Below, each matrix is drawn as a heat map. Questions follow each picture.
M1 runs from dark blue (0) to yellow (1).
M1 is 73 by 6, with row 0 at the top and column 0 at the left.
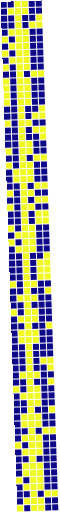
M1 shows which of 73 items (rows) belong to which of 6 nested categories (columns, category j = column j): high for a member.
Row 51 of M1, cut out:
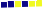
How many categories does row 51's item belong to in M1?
3
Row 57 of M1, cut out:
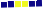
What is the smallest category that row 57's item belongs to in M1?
3
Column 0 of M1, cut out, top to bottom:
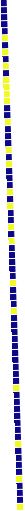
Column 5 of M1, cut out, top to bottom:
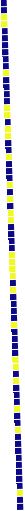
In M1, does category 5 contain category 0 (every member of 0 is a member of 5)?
no
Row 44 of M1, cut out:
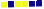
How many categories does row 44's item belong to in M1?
3
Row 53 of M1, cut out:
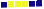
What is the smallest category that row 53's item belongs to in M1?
1
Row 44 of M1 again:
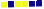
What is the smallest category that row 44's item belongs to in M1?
0
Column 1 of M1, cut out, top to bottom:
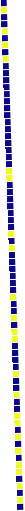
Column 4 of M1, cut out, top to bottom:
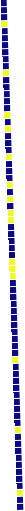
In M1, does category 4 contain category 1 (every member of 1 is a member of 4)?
no
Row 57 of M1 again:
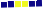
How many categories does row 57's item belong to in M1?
2
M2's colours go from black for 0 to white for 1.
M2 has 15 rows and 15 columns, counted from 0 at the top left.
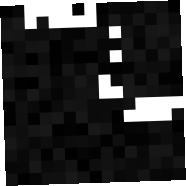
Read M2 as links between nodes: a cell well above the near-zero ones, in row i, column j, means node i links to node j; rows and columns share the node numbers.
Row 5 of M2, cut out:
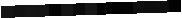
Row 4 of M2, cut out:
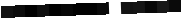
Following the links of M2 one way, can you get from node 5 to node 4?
no
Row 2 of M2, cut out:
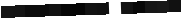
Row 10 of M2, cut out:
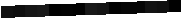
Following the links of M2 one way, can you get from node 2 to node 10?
yes
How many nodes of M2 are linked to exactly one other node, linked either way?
3
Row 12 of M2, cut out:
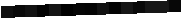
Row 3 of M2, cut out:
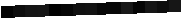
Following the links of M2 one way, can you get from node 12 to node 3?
no
